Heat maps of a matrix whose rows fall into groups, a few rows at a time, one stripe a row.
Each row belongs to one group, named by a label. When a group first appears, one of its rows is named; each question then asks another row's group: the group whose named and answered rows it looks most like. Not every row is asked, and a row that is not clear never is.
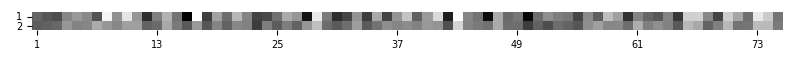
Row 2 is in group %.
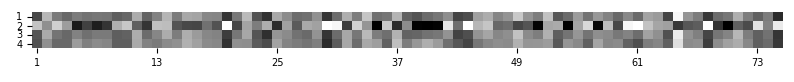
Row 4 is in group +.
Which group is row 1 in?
+
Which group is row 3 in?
+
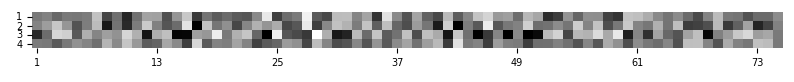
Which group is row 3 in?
%
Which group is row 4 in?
%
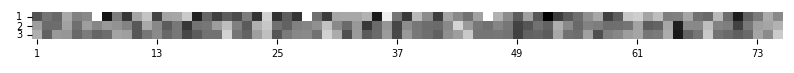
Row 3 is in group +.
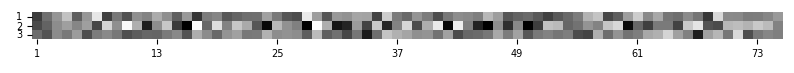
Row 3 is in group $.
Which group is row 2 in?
%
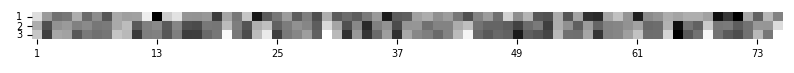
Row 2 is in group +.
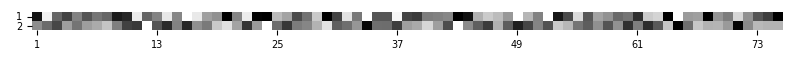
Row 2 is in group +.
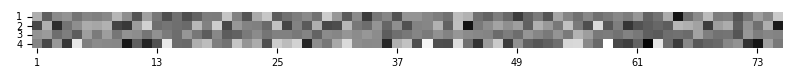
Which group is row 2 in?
+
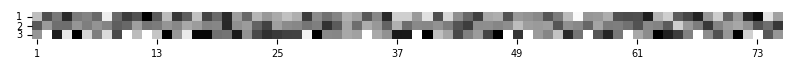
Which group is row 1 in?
$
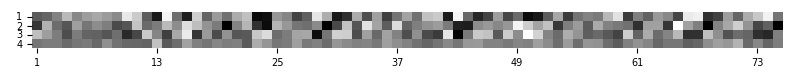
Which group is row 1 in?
%
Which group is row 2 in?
+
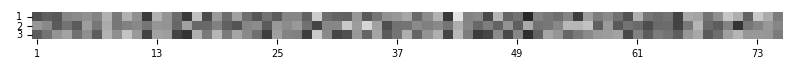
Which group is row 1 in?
%
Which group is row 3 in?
%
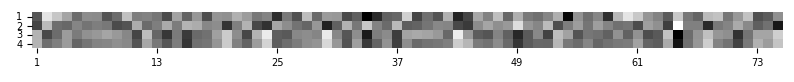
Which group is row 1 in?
$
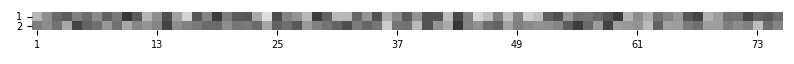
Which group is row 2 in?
$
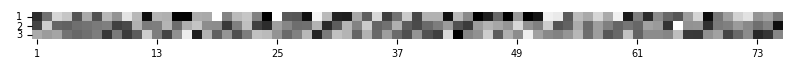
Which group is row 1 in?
%
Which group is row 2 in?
+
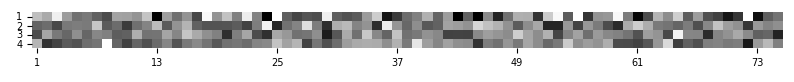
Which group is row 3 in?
+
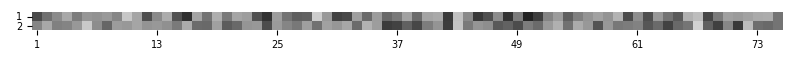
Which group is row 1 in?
%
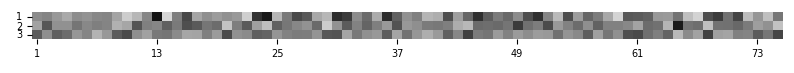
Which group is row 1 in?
%
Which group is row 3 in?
+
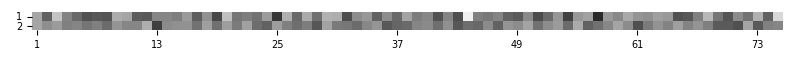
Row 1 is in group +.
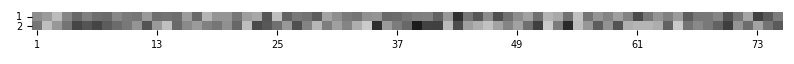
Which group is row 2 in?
+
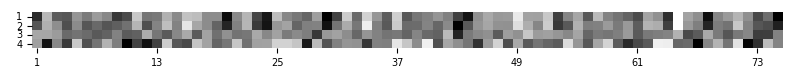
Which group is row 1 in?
+
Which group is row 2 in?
+
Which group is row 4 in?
$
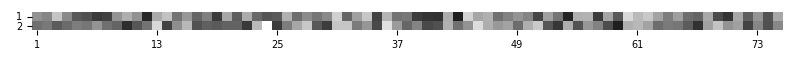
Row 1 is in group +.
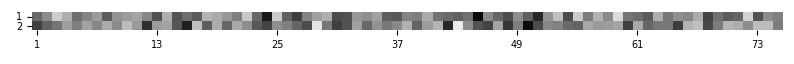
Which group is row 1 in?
%
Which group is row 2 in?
%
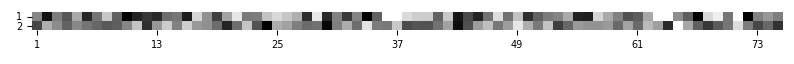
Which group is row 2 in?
+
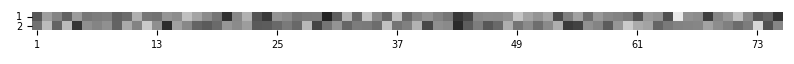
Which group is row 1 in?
+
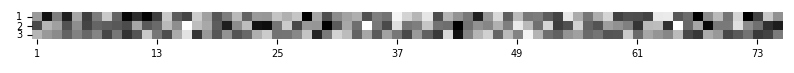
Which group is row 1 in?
$
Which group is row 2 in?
+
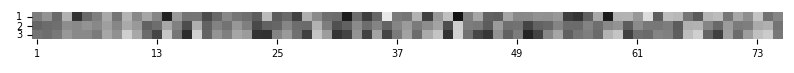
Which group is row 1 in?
$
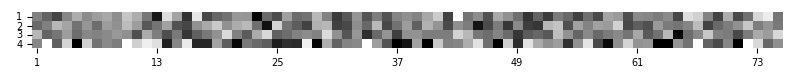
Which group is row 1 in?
%
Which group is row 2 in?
%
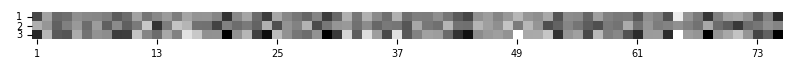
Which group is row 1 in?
+
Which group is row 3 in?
+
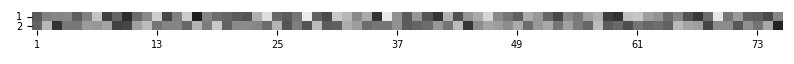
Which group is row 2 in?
+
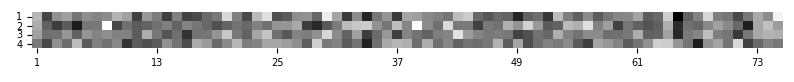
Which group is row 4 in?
$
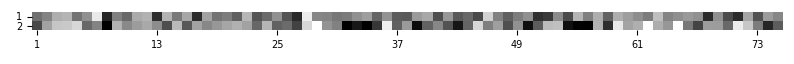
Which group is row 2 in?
$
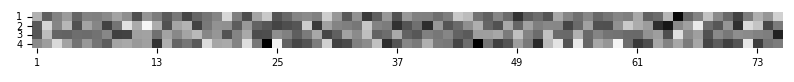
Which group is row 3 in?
+
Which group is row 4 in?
%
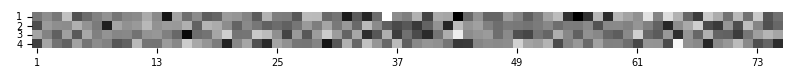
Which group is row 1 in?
$
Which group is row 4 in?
+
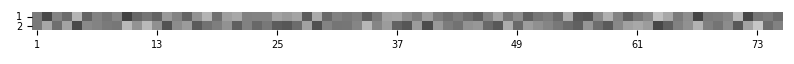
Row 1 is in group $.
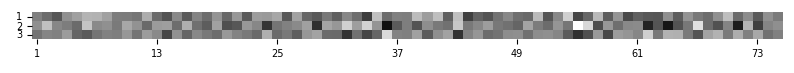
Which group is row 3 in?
$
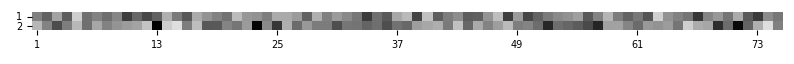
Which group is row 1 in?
$
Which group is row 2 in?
%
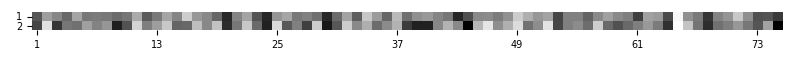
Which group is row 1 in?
+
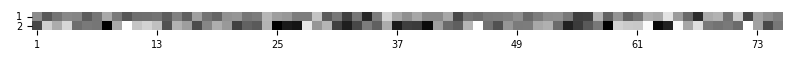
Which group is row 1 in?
$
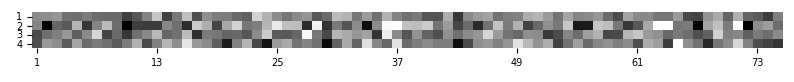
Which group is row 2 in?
$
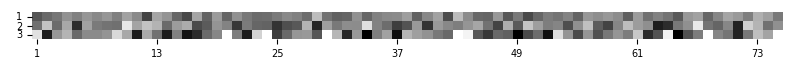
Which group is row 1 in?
%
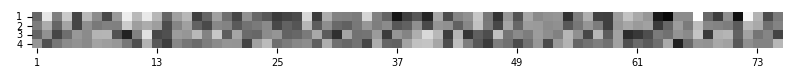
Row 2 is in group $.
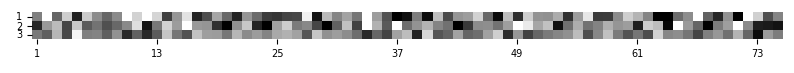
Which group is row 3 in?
$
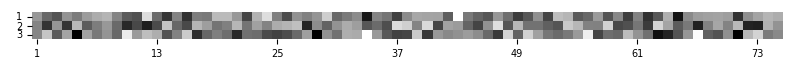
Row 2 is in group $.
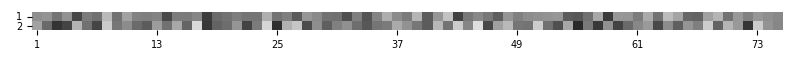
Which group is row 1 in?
$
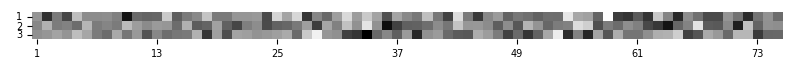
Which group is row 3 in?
$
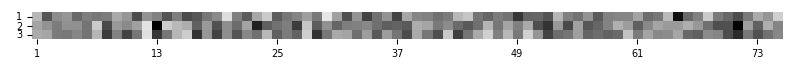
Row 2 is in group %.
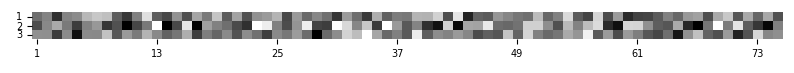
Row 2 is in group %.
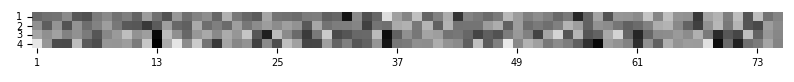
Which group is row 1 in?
$
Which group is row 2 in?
$
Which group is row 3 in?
%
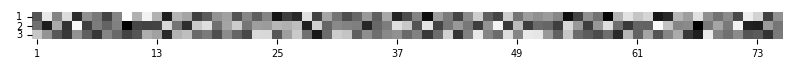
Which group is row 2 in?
$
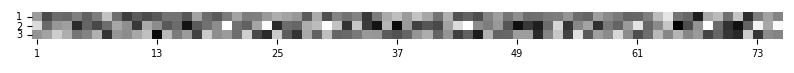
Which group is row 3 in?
%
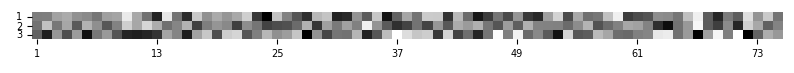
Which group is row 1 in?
%
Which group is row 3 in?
$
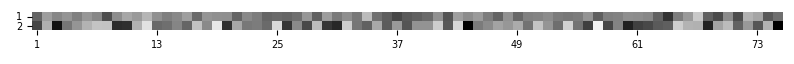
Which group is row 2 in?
+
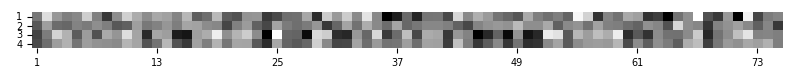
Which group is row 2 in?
+
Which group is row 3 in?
%
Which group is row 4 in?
%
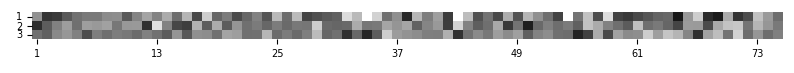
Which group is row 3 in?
$
